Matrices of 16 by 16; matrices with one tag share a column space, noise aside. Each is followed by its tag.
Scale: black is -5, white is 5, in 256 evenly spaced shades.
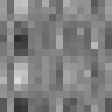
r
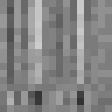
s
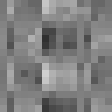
r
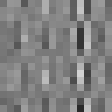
r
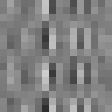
r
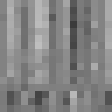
s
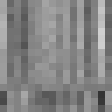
s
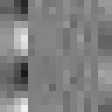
r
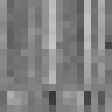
s
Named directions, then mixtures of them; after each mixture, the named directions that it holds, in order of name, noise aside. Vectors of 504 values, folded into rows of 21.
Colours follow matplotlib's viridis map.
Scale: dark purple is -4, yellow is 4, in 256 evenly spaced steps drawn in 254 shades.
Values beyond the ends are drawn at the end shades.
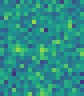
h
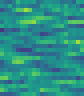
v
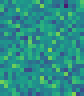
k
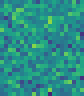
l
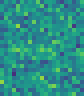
h, k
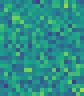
k, l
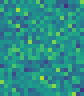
h, k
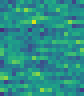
h, v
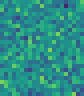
k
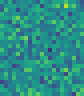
k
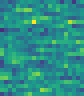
h, v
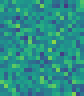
k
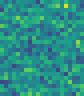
k, v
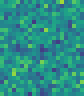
h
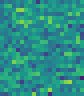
l, v
